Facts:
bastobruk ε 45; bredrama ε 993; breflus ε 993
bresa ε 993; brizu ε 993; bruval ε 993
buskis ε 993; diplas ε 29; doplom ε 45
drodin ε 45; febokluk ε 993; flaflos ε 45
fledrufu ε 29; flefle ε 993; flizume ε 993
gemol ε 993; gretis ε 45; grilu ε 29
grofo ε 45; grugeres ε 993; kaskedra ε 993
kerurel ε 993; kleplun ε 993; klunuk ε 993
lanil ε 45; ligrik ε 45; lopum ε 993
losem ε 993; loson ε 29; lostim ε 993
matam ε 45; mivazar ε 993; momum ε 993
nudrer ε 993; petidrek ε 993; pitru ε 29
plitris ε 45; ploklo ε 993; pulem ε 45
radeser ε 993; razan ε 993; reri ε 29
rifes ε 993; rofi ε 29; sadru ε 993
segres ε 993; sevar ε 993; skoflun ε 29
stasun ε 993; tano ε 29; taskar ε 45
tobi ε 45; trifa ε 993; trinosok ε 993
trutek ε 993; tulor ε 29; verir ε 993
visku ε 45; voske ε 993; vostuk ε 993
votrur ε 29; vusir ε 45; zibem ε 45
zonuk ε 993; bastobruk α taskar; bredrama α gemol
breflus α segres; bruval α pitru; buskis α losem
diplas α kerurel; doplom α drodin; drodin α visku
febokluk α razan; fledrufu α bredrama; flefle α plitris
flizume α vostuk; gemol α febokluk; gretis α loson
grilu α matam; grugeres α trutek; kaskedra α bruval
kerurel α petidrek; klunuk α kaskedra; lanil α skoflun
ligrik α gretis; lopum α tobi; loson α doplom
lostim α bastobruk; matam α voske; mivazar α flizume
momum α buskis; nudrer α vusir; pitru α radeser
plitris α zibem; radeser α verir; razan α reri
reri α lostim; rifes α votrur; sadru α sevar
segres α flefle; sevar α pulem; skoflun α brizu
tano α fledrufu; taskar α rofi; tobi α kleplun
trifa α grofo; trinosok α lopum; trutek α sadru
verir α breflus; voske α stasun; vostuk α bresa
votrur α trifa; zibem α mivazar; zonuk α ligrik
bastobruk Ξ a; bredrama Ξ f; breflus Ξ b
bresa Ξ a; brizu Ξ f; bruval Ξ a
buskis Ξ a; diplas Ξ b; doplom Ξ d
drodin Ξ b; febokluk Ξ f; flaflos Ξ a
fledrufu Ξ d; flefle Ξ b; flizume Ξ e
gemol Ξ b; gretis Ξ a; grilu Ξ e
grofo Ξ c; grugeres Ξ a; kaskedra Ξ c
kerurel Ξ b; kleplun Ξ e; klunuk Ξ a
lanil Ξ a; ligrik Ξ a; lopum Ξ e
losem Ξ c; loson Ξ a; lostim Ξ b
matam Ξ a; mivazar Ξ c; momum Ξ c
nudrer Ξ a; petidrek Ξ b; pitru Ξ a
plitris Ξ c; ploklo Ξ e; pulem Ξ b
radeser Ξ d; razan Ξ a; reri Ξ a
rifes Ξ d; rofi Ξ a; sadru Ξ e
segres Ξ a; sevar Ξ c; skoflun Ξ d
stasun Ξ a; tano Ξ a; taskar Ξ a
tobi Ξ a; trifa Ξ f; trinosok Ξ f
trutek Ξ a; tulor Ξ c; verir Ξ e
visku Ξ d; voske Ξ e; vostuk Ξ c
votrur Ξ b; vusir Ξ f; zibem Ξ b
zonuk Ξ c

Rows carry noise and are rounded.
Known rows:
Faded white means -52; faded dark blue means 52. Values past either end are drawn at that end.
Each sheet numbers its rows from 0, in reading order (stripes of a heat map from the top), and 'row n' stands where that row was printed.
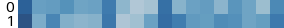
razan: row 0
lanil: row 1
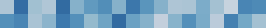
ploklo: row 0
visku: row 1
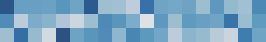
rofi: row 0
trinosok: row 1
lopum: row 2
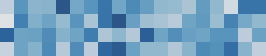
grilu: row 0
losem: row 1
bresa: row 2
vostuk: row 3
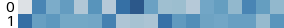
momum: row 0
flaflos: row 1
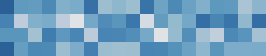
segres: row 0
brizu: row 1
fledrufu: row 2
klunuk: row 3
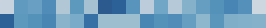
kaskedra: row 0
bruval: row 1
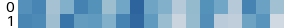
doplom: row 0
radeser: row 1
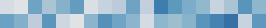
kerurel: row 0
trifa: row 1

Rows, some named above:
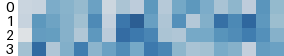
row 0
gemol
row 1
zonuk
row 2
sevar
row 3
flizume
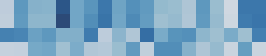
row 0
grilu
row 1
voske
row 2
buskis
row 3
breflus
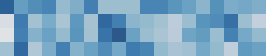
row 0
klunuk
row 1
grofo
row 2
losem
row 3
flizume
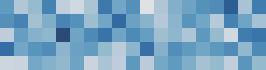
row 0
bredrama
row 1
doplom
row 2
voske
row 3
tano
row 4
gemol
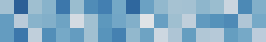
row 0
verir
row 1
vusir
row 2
rifes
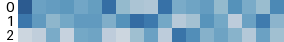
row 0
reri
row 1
skoflun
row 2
drodin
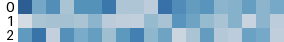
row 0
tobi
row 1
votrur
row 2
rifes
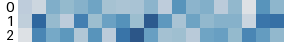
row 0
lostim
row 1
sadru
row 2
momum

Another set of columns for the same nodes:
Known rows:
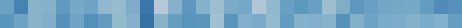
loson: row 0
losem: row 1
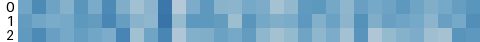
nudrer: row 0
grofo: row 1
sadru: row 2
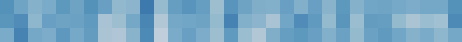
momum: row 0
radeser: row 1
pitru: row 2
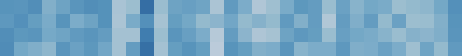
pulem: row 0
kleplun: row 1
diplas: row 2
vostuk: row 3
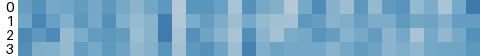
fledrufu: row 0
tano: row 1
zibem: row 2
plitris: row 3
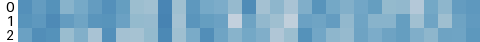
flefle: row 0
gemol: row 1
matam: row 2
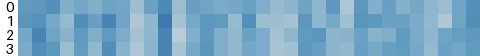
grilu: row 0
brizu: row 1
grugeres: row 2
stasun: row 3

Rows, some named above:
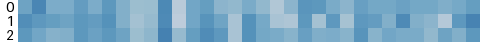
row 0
klunuk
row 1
febokluk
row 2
tulor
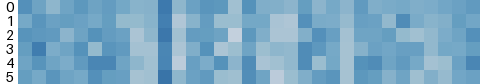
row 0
zonuk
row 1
razan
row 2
drodin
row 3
tobi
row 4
trifa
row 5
lostim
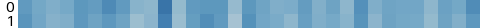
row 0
grofo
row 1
tulor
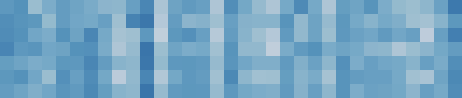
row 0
doplom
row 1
flizume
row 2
bredrama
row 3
breflus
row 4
grofo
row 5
vusir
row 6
grofo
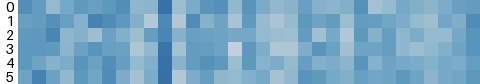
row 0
sevar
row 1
votrur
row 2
voske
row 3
drodin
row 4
losem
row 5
bresa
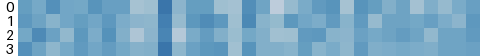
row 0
lostim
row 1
kaskedra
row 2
flaflos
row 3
zonuk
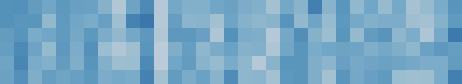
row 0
verir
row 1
flizume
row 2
fledrufu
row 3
segres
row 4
klunuk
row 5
rifes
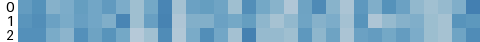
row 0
visku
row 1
sadru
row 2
trinosok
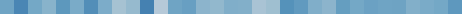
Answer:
buskis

